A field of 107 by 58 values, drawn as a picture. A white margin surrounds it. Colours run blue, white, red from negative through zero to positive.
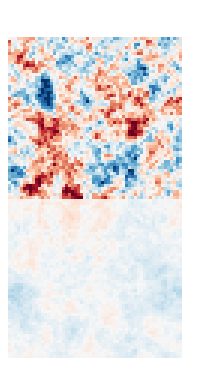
The bottom part is calmer, past a seam about 50% of the way down. The texture is blotchy. The halves do not mirror each other. The distribution is heavy-tailed on both sides.
